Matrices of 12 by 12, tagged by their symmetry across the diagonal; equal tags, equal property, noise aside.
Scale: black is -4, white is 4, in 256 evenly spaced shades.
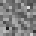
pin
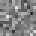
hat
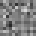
pin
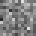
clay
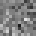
pin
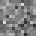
hat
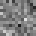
pin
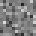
pin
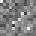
hat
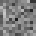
clay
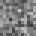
pin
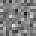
pin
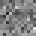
clay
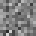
clay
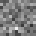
clay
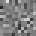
pin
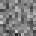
clay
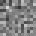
hat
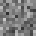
clay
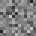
hat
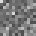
hat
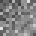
hat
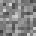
hat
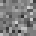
pin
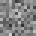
clay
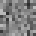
clay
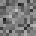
hat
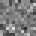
clay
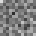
hat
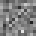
pin
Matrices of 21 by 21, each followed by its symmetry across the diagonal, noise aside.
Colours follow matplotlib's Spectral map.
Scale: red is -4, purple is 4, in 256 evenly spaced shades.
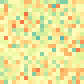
neither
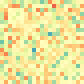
symmetric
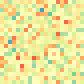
symmetric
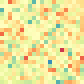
antisymmetric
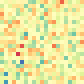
neither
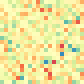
antisymmetric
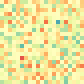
antisymmetric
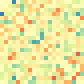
symmetric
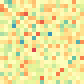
antisymmetric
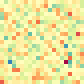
neither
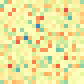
symmetric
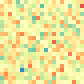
neither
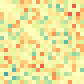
antisymmetric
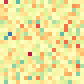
neither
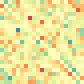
antisymmetric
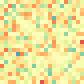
symmetric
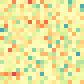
neither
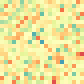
symmetric
